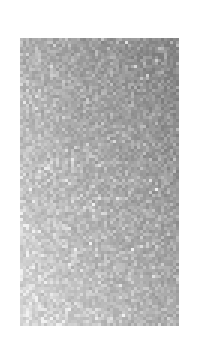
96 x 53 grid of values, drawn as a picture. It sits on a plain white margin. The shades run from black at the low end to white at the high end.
The ninth with the lowest average is the top right. There is an overall slope up to the bottom left. The histogram is bell-shaped. No row or column stands out. Overall the values sit about 70% of the way up the scale. The texture is fine-grained noise. Neither half mirrors the other. There are no regular stripes. The ninth with the highest average is the bottom left.
